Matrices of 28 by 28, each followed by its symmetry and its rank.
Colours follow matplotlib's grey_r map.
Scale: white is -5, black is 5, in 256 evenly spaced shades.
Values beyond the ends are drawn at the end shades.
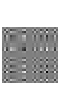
symmetric, rank one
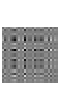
symmetric, rank one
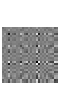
symmetric, rank two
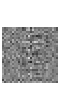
neither, rank five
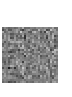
neither, rank five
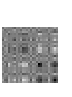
symmetric, rank two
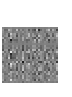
neither, rank three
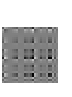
symmetric, rank one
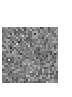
antisymmetric, full rank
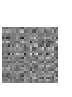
neither, rank three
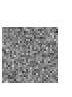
antisymmetric, full rank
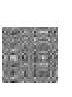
neither, rank three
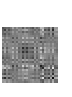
symmetric, rank two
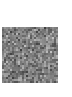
antisymmetric, full rank
